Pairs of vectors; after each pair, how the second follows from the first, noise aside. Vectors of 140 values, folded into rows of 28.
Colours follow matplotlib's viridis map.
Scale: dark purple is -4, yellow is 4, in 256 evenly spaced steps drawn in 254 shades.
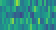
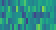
reversed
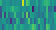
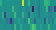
partly zeroed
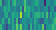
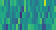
sign-scrambled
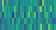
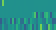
partly zeroed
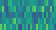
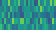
reversed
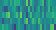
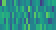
reversed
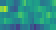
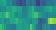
reversed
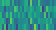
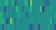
partly zeroed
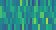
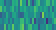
sign-scrambled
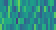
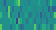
partly zeroed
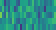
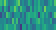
sign-scrambled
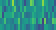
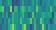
reversed
